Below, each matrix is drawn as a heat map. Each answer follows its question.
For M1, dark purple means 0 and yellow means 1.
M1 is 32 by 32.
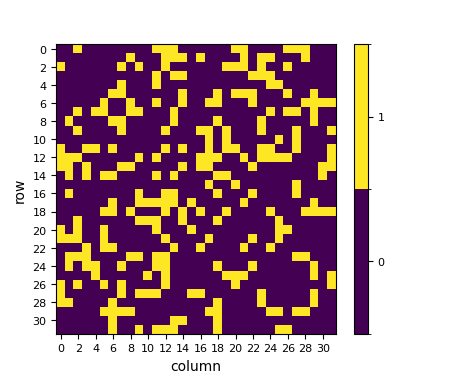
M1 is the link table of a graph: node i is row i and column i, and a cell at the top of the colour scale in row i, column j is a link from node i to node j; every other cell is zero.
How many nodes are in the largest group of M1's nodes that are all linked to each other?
4
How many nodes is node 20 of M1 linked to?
7
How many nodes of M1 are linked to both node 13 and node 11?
5
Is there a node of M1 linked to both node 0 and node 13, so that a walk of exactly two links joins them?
no
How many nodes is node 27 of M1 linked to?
9
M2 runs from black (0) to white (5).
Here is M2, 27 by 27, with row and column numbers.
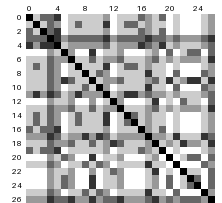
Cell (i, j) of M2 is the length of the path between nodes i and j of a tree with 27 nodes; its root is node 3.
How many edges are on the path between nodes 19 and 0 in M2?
2
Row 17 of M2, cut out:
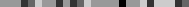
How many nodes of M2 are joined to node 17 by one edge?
5
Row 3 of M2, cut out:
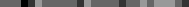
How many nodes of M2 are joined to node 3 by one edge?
4
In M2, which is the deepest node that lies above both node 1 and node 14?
11
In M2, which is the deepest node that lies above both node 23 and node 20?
9
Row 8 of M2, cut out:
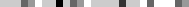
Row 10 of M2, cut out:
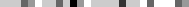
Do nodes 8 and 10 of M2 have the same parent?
yes
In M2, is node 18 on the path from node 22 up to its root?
yes
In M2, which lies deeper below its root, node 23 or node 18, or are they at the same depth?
node 23
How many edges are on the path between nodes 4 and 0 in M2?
1
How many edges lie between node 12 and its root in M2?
3
